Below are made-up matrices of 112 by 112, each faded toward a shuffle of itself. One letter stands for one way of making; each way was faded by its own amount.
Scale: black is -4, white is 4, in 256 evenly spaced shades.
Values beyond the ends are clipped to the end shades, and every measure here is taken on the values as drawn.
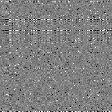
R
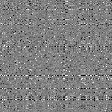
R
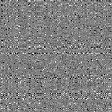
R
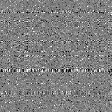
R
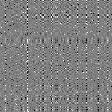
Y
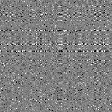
R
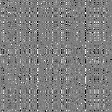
Y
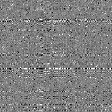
R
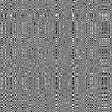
Y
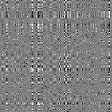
Y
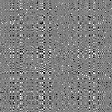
Y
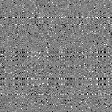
R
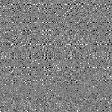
R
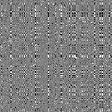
Y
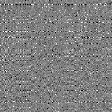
R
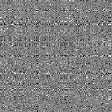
R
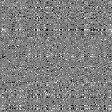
R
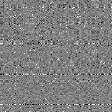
R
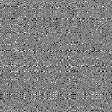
R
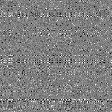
R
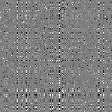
Y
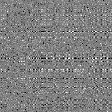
R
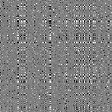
Y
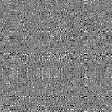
R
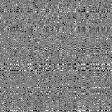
R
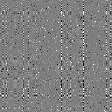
Y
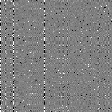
Y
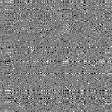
R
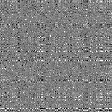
R
